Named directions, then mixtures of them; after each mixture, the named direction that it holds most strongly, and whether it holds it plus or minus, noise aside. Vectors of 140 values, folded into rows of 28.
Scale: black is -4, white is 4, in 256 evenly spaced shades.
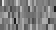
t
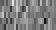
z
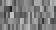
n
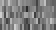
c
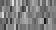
z, plus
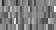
t, minus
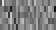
t, plus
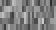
n, minus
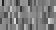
t, minus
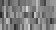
c, minus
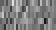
z, plus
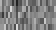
z, minus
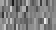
z, minus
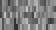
c, minus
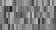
n, plus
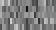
c, plus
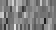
z, plus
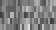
c, minus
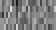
z, minus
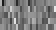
t, minus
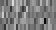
z, plus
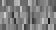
t, plus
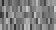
c, minus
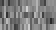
c, minus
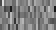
t, plus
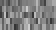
c, minus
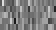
t, plus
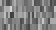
n, minus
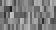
n, plus
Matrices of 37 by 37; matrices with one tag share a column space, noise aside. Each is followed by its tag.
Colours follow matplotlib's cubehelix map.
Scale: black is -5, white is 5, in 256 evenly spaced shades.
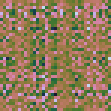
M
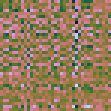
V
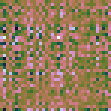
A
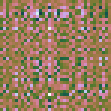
M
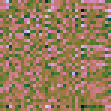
V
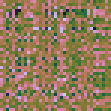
M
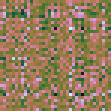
M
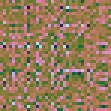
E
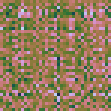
M
